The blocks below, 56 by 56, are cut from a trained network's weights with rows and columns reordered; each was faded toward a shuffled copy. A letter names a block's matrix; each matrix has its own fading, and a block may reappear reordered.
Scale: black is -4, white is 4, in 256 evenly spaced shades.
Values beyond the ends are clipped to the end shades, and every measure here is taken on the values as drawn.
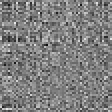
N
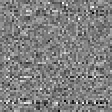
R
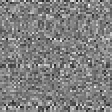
R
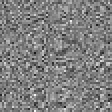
N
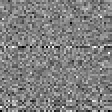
R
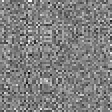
N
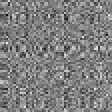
N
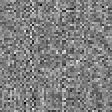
N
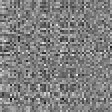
N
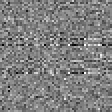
R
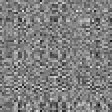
N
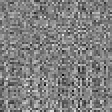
N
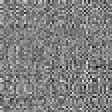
N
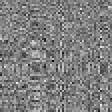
N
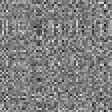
N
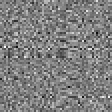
R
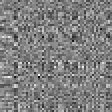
N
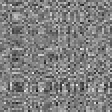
N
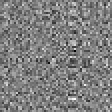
N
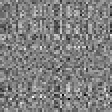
N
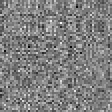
N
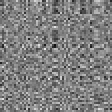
N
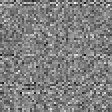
R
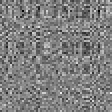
N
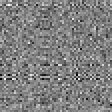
R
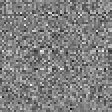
R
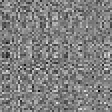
N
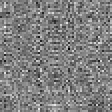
N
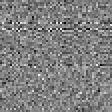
R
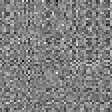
N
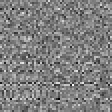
R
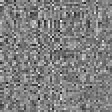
N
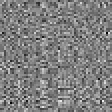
N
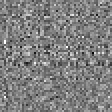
R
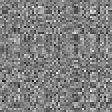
N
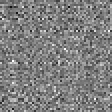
R
